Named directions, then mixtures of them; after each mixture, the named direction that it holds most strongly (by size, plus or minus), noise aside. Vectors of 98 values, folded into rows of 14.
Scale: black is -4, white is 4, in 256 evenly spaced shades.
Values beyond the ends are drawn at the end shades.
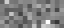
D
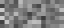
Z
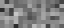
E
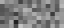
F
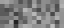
F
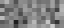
D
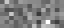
D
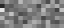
Z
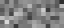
E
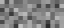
F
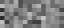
Z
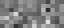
D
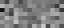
E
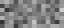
Z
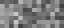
F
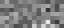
D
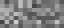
F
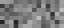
F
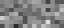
D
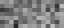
F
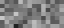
Z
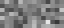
D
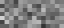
Z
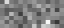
D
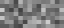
Z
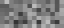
D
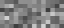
E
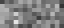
F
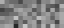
F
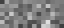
D
